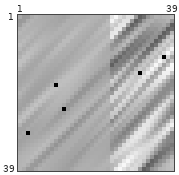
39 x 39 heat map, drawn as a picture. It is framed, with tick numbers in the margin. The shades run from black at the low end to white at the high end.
The top left is the smoothest part. The grain runs diagonally up to the right. A vertical seam about 60% of the way across splits the table, and the left part is calmer. There are five isolated cells, each far lower than the cells round it.
